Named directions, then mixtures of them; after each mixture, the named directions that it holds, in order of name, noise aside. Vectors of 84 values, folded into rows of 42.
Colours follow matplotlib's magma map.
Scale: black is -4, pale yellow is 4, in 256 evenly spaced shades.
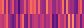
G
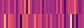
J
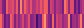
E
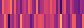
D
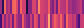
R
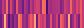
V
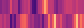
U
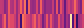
J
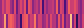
J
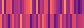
D, E, R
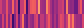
G, R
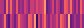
E, V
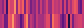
G, V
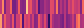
R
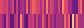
G, J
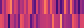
D, E, U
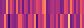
E, V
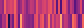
D, J, R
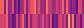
G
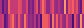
E, G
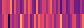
D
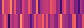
D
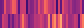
D, R, U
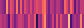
E, V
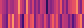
D, G, R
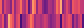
D, U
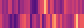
U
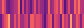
D, E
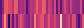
D, R, V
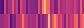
R, U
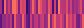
R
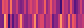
D, G, V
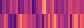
U, V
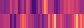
U
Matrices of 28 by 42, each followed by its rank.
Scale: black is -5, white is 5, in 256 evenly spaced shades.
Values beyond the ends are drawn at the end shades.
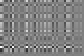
one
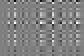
one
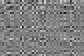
three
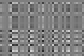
one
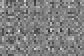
five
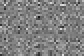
five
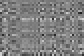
three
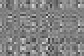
three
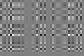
one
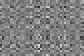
three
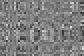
five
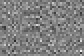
five
